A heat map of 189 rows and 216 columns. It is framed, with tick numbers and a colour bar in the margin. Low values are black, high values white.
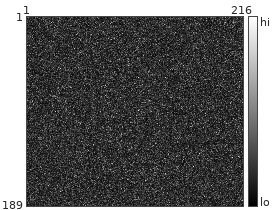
Seam: none. Slope: none. Mirror symmetry: none. Grain: fine. Stripes: none. Average level on the scale: 20%. Histogram: skewed, a long tail of high values. Odd rows or columns: none.
